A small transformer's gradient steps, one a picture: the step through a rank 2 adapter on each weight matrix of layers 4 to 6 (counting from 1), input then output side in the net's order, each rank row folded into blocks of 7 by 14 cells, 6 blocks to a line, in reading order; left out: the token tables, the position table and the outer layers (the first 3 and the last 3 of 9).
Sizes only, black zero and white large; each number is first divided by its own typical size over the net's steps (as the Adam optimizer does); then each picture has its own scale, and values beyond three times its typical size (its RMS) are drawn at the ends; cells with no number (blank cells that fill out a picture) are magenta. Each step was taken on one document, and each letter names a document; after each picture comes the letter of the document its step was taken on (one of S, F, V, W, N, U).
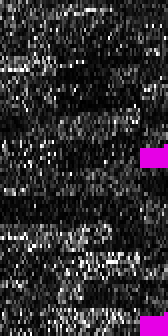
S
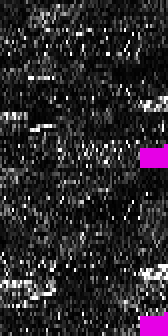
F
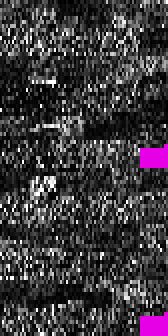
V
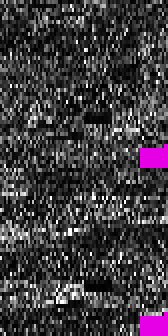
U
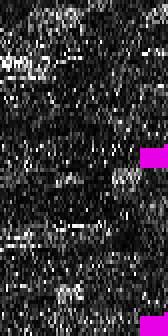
S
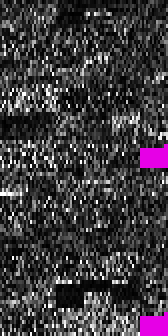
U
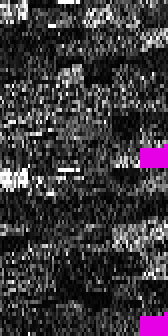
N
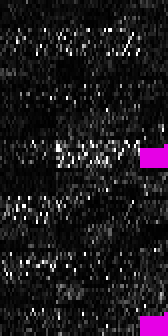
F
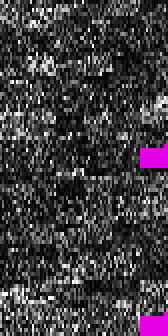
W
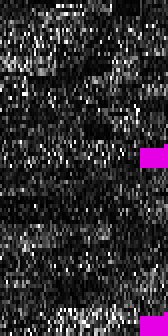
S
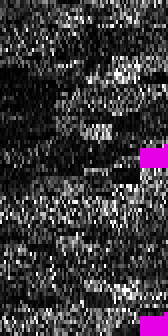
V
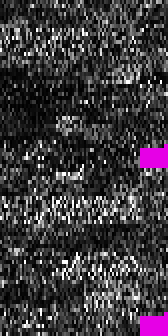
V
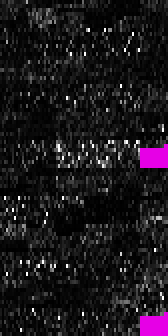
F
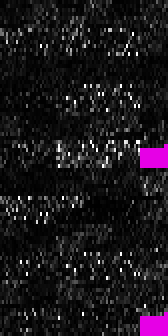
F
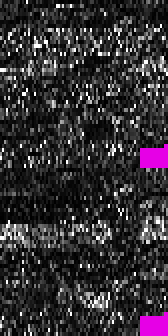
S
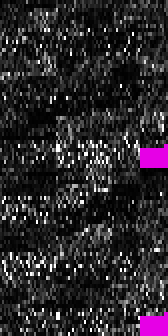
F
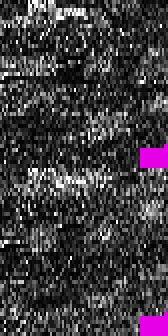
W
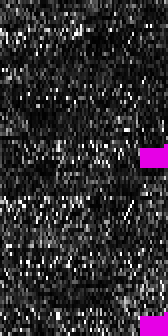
F
